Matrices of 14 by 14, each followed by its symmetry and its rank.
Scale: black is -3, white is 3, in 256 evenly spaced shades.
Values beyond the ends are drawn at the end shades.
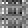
neither, rank two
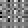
neither, rank two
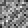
symmetric, full rank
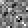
symmetric, full rank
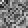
symmetric, full rank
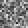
neither, full rank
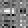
neither, rank two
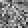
neither, full rank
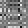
neither, rank two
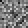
symmetric, full rank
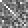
symmetric, full rank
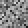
symmetric, full rank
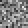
neither, full rank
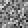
symmetric, full rank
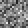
neither, full rank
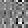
neither, rank two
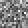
neither, full rank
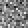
neither, full rank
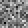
neither, full rank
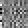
neither, rank two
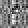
neither, rank two
